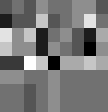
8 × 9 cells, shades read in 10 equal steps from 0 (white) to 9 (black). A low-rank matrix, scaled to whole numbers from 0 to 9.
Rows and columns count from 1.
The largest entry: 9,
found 2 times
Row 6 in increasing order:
4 4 4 5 5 5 5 5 5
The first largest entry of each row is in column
1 1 4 8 5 3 3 3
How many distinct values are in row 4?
6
